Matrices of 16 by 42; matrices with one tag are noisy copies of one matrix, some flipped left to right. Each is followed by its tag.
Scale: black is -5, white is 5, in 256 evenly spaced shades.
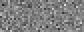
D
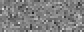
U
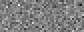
D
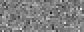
U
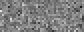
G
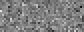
G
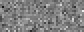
G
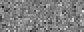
G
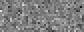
G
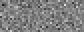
D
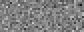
D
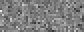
G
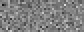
D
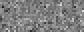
G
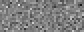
D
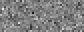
U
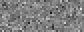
U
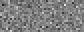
D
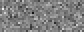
U
